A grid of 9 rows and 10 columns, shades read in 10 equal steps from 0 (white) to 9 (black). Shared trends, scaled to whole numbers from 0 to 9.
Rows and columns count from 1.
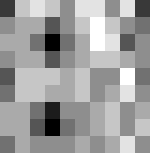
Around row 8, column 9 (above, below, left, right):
4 1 2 2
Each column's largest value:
7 3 6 9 5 4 4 4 6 7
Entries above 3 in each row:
4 5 5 4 4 3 5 5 6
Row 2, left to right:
4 3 3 6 4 2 0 2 4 5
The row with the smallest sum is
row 6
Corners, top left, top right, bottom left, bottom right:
7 7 5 4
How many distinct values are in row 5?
6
